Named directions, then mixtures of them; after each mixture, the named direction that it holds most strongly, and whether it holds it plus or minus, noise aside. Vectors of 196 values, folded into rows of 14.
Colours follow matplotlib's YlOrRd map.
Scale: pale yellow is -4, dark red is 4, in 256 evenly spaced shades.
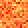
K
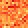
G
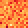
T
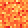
K, plus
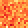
T, minus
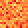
K, plus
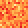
K, plus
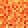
T, minus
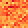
G, plus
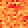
G, plus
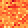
G, plus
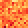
G, minus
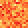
K, plus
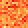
G, plus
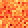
T, minus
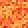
G, minus
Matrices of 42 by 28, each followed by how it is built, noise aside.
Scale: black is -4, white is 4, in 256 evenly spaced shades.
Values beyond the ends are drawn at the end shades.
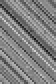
Toeplitz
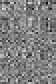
low rank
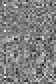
low rank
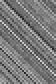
Toeplitz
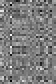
low rank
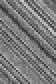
Toeplitz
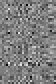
low rank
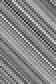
Toeplitz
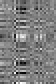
low rank
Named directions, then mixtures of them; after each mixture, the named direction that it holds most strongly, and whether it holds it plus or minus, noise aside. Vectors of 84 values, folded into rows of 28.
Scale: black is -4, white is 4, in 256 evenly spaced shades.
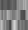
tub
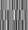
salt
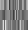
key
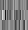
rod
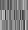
rod, plus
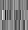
rod, plus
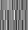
salt, plus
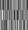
salt, minus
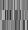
rod, plus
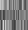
key, plus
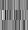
rod, plus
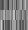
key, minus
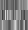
rod, minus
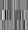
rod, plus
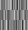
salt, plus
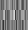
salt, plus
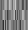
key, minus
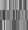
key, plus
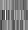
rod, minus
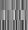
salt, plus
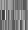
rod, minus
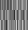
salt, minus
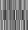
key, plus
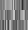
salt, plus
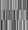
salt, minus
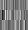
rod, minus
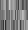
key, minus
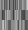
key, plus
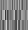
salt, plus
